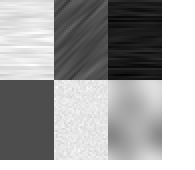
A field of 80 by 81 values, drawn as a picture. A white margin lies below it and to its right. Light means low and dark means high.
It is made of 2 by 3 panels. Panel 1,1: very low, streaked across, faint in contrast. Panel 1,2: high, slanting up to the right, faint in contrast. Panel 1,3: very high, streaked across, faint in contrast. Panel 2,1: high, flat. Panel 2,2: very low, fine-grained, faint in contrast. Panel 2,3: low, smooth.
